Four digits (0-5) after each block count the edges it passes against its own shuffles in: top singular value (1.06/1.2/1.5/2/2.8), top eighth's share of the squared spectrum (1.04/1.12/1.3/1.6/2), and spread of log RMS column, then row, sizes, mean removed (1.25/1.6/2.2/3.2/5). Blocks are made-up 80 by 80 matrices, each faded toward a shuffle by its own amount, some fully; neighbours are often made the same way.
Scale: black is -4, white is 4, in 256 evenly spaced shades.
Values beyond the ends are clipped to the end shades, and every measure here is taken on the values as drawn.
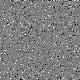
3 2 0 1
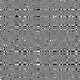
5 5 3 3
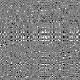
5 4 2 3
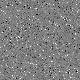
0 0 0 0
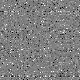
4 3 0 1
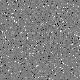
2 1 0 0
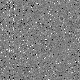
2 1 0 0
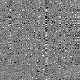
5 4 2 2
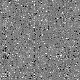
3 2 1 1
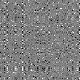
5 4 2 2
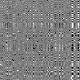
5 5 3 3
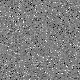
2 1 0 0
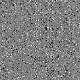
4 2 1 0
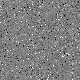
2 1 0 0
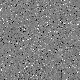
2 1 0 0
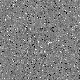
3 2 0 0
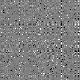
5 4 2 2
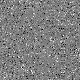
3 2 0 0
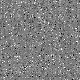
3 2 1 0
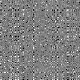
5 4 3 2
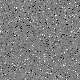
0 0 0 0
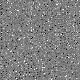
3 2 0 0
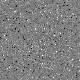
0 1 0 0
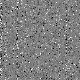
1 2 2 0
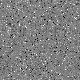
2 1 0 0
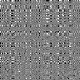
5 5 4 4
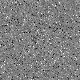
0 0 0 0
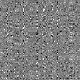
4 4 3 2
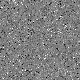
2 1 0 0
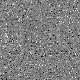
3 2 1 1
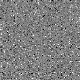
3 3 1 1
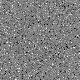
1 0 0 0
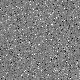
0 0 0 0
